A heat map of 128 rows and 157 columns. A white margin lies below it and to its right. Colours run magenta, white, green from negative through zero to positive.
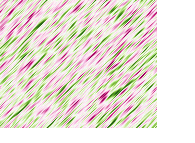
Grain: diagonal, up to the right. Histogram: bell-shaped. Average level on the scale: 50%. Mirror symmetry: none. Slope: none. Odd rows or columns: none.
